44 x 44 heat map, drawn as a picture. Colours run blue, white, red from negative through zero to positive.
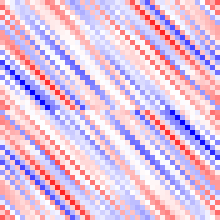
Odd rows or columns: none. Symmetry: a half turn. Grain: diagonal, down to the right.
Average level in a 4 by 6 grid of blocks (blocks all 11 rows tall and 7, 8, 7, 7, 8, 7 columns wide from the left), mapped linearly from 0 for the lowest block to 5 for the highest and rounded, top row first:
432543
001145
541100
345234
